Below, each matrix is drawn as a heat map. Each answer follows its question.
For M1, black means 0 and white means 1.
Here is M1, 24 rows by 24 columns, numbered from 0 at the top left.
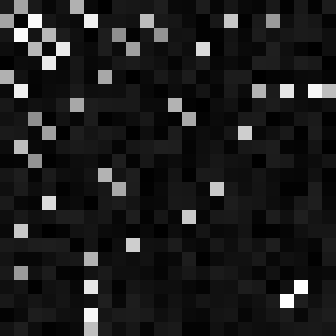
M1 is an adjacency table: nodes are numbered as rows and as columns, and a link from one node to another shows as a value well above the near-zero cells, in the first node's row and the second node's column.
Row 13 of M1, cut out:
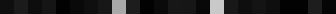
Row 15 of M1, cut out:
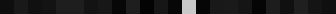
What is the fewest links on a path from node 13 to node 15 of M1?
1
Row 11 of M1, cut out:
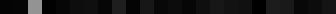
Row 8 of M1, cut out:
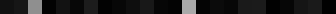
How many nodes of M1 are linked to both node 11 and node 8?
1
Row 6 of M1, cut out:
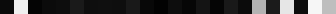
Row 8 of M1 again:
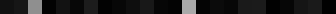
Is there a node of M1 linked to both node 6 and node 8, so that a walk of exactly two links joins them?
no
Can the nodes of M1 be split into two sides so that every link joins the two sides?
yes
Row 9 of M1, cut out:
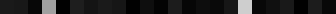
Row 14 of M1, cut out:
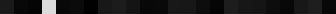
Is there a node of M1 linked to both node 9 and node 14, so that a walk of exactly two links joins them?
yes
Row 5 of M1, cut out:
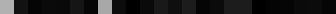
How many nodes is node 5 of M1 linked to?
2
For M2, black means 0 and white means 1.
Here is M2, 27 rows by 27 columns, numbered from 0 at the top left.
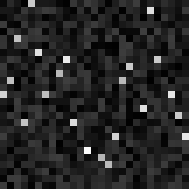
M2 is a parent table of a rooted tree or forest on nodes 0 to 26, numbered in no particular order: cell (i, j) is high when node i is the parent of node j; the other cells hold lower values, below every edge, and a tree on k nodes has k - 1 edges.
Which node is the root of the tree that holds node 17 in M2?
11
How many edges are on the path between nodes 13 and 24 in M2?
1
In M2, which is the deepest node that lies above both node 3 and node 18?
17
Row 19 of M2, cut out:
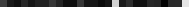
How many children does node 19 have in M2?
2
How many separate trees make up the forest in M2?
5
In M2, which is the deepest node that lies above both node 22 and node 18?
8
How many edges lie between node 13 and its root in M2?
0
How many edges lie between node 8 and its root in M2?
3
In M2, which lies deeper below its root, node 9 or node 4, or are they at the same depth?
node 9
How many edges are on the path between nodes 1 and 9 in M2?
5
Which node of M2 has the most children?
13
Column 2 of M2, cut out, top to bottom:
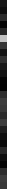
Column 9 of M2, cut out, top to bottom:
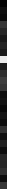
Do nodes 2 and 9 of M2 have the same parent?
no
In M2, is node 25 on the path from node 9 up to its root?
no
